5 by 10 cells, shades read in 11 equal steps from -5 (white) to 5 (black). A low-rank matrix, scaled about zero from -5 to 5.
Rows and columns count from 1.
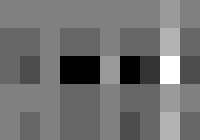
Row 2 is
1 1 0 1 1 0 1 1 -2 1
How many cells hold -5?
1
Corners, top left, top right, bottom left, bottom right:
0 0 0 1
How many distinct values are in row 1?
2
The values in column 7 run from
0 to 5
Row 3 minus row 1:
1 2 0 5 5 -1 5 3 -4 2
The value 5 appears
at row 3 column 4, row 3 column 5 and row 3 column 7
